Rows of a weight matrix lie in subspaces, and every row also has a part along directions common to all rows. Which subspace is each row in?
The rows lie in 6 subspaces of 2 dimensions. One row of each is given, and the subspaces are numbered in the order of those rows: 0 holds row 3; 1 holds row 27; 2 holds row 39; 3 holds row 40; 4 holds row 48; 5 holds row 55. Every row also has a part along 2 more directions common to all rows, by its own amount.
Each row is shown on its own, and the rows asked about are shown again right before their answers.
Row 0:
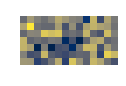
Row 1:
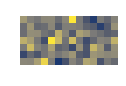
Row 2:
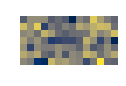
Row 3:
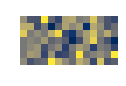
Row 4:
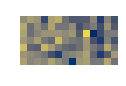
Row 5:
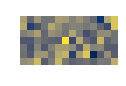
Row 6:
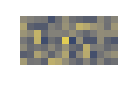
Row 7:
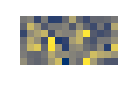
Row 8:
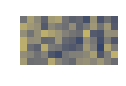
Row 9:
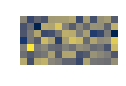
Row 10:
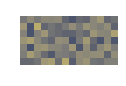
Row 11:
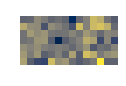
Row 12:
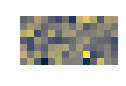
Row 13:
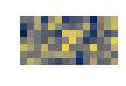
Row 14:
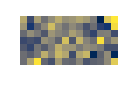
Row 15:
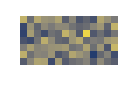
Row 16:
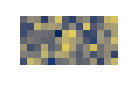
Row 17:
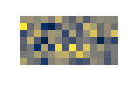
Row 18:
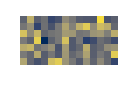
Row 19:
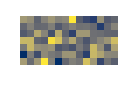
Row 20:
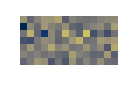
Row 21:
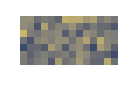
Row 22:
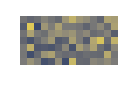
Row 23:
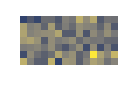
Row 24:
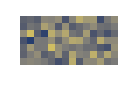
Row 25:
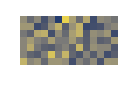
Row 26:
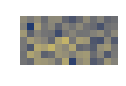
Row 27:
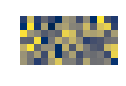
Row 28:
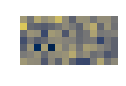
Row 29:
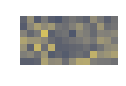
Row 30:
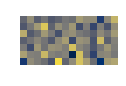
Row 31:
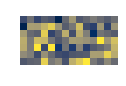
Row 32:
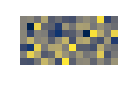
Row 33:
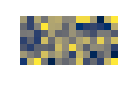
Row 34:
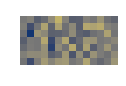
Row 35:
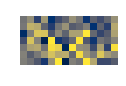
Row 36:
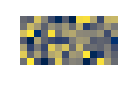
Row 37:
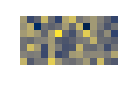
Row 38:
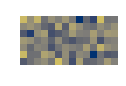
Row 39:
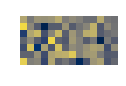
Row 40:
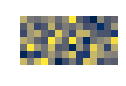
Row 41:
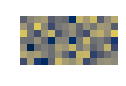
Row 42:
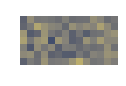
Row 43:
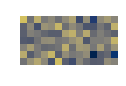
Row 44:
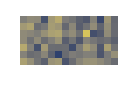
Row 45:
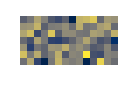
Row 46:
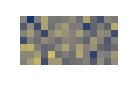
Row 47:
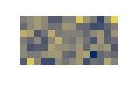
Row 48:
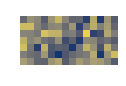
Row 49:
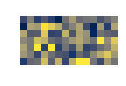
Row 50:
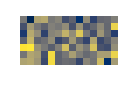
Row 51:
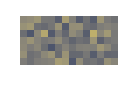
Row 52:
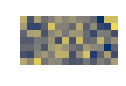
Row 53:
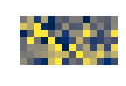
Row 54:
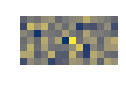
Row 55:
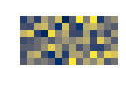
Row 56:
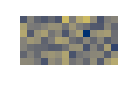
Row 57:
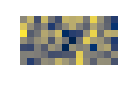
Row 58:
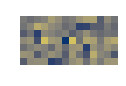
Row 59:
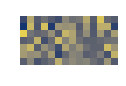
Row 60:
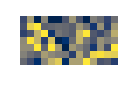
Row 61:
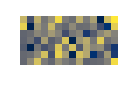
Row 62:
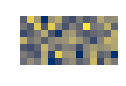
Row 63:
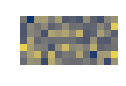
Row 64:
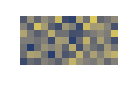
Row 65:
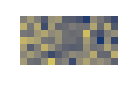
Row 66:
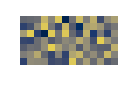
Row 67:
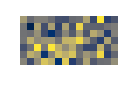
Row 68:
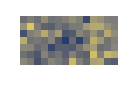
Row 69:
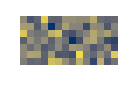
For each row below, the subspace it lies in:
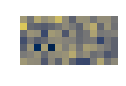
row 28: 2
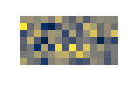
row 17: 2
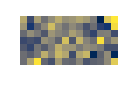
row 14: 1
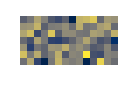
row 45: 3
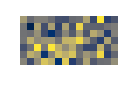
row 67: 4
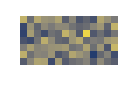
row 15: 5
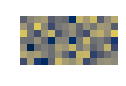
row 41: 3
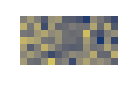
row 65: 4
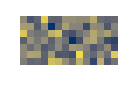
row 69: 0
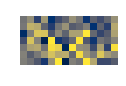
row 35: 2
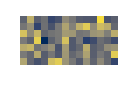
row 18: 1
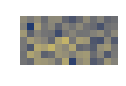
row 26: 4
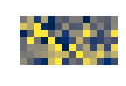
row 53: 2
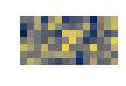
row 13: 0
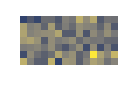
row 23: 5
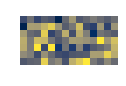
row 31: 2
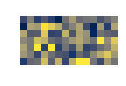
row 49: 2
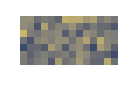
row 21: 0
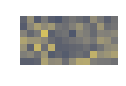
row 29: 2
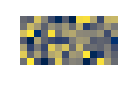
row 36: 3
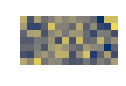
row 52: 1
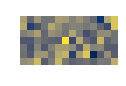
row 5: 1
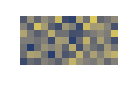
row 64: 5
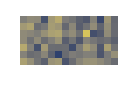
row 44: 4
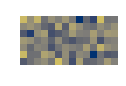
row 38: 5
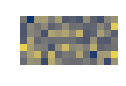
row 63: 0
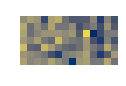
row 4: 4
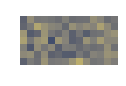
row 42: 2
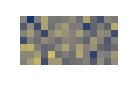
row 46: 0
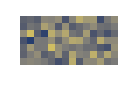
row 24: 5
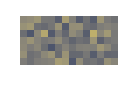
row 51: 5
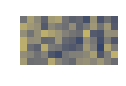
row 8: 4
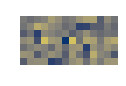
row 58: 1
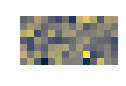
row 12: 3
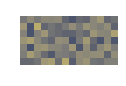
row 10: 4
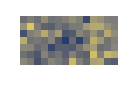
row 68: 4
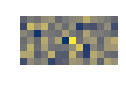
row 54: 1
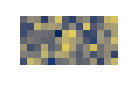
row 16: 0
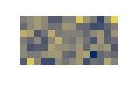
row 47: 3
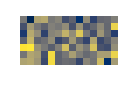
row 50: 0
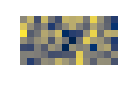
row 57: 0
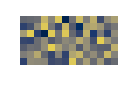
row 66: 5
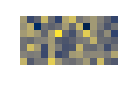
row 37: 0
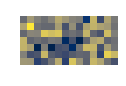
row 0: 4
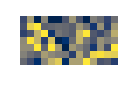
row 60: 2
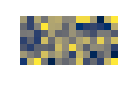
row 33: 1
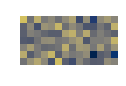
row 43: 5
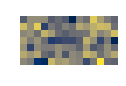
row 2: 3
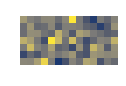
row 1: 3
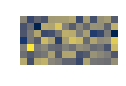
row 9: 3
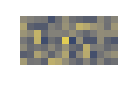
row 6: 1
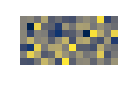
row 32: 4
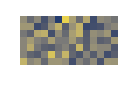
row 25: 5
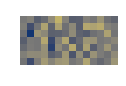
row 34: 3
